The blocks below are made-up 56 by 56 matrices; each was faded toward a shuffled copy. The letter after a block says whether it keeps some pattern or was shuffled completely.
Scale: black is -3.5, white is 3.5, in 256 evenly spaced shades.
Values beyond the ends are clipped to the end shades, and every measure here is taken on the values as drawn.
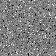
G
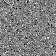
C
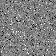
C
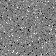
C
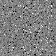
G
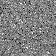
C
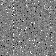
G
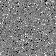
C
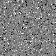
G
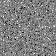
C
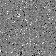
C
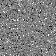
G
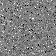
C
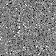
G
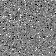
G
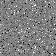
C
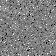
C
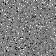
C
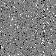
G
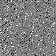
G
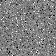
C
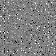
G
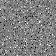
G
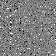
G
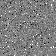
C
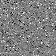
C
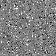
G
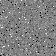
C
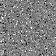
G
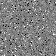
C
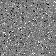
C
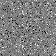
G
